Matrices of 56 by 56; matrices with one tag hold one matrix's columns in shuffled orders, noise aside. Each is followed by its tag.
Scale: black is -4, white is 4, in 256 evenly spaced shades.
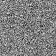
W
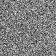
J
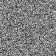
J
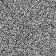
J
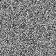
J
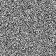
W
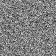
W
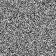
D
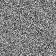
D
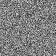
D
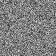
D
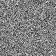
D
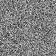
J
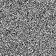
D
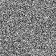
W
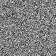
D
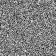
D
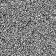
W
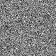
W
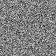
W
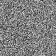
J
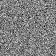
W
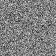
W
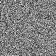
D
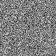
W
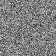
J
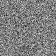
W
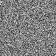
D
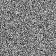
J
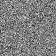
W
